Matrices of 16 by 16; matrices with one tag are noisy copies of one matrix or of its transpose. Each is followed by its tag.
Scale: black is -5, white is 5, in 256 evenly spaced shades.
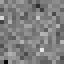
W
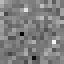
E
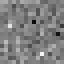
E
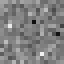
E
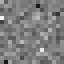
W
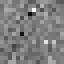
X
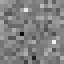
E
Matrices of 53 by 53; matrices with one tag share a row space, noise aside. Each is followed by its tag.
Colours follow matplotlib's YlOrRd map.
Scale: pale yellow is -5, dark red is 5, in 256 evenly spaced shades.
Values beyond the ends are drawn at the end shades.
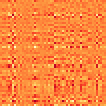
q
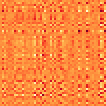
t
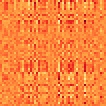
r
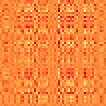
r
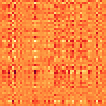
q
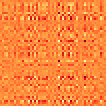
r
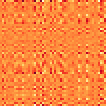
t
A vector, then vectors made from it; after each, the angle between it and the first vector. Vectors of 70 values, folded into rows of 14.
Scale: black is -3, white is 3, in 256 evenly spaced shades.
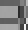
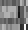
nearly parallel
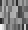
partly aligned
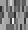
orthogonal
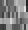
partly opposed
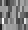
orthogonal
